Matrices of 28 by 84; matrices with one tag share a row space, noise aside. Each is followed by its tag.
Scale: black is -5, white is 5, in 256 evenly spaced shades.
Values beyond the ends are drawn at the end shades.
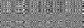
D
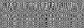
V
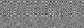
V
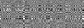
D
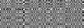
D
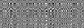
V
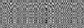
V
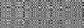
D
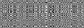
V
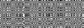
D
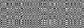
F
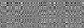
F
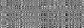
F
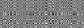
V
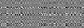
F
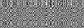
V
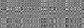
F
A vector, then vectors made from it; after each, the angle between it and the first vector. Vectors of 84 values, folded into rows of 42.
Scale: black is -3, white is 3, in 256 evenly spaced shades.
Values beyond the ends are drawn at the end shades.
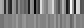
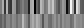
nearly parallel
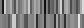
partly opposed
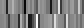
orthogonal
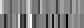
orthogonal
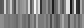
nearly opposite
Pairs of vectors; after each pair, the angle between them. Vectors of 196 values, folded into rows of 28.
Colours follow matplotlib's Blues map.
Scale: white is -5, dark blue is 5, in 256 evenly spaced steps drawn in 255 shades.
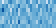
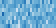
partly opposed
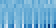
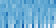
nearly opposite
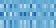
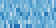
partly aligned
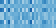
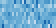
orthogonal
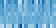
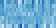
nearly parallel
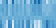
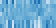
nearly parallel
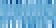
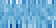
nearly opposite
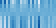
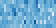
orthogonal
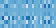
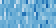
orthogonal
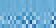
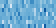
orthogonal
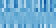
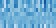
nearly parallel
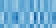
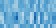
nearly parallel
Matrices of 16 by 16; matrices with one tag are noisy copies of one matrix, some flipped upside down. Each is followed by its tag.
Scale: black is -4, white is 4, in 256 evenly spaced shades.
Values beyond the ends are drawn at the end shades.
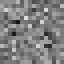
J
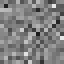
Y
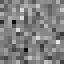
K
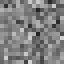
Y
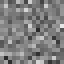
Y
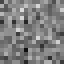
K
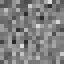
K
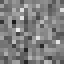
K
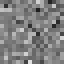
Y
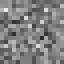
J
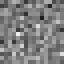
K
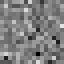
Y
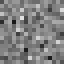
K
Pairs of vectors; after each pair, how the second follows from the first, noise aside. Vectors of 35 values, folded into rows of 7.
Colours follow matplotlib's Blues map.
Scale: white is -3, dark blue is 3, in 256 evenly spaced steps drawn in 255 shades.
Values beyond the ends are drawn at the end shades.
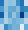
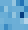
partly zeroed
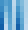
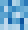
shuffled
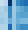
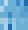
partly zeroed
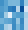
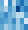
shuffled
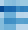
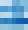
reversed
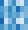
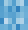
shrunk
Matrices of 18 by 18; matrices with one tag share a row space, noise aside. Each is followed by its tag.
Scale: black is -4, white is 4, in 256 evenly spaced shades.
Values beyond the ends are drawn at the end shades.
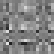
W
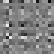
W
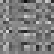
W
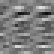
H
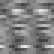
H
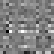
W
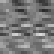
H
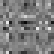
W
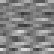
H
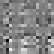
W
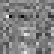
W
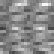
H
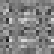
W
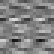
H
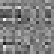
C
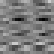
H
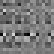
C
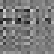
C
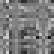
W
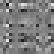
W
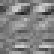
H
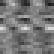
H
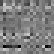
C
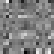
W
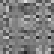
W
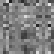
W
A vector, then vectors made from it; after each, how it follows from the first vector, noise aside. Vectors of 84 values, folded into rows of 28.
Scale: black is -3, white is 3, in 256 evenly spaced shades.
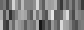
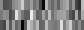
reversed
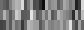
reversed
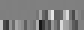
partly zeroed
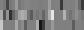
partly zeroed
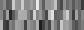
copied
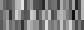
reversed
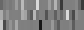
partly zeroed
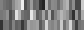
reversed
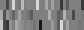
partly zeroed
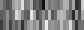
reversed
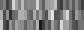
copied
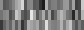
reversed
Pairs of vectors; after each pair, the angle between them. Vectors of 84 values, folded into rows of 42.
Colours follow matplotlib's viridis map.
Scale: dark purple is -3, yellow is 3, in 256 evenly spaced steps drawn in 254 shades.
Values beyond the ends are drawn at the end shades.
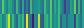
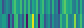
nearly opposite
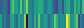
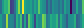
orthogonal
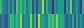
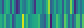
orthogonal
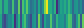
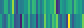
partly aligned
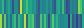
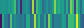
partly opposed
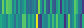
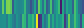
nearly parallel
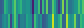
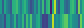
partly aligned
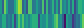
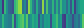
nearly parallel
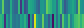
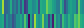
nearly parallel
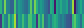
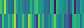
nearly parallel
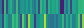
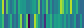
nearly opposite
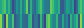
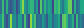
orthogonal
